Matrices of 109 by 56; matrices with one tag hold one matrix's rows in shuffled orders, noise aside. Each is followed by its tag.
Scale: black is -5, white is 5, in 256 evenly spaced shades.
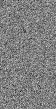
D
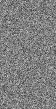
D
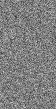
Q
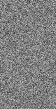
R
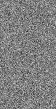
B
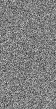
D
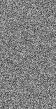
R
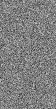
B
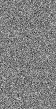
B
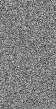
R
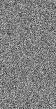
R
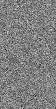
D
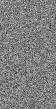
Q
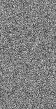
R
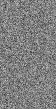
D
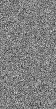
D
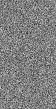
B
